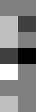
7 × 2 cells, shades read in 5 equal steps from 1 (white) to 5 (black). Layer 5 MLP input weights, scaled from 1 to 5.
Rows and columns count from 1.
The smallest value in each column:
1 3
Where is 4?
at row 2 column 2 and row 4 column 1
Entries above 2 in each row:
2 1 1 2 1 2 1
